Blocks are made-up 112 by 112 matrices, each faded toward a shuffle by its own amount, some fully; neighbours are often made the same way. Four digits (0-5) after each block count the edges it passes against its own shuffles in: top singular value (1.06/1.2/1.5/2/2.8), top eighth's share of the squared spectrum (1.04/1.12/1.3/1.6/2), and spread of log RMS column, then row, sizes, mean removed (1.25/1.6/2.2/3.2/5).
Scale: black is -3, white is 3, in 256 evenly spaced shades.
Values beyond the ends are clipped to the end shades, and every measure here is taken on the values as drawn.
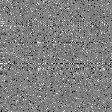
4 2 0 2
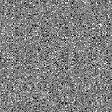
4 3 2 2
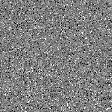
3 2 1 1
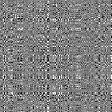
5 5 4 4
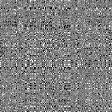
5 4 3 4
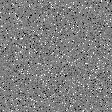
0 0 0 0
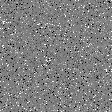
0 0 0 0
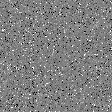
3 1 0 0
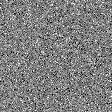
0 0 0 0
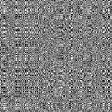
5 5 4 3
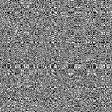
5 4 3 3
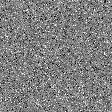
0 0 0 0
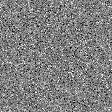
3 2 0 0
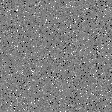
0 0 1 0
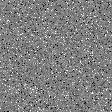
0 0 0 0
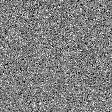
0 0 0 0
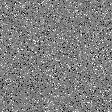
0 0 0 0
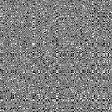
5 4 3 3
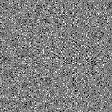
4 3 2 2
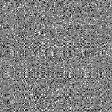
5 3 2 3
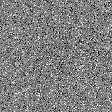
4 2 1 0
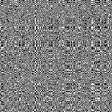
5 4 3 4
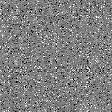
4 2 1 1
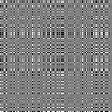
5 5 5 5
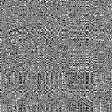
5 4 3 3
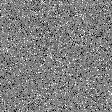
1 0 0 0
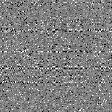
4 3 1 3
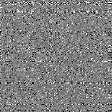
4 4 2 3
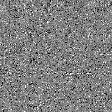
3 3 1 2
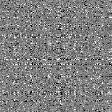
4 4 2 3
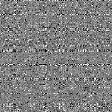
4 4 3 3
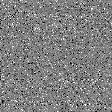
3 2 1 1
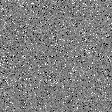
3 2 0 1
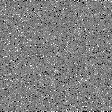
3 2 1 1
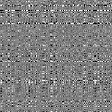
5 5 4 4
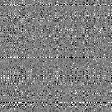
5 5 3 4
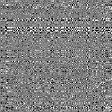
5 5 3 4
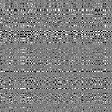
5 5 3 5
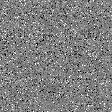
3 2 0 1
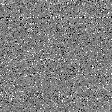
3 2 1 2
